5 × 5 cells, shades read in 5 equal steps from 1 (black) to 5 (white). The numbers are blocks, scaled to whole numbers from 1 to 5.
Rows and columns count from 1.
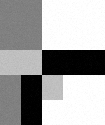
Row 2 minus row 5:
0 2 0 0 0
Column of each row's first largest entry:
3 3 1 4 3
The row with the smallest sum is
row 3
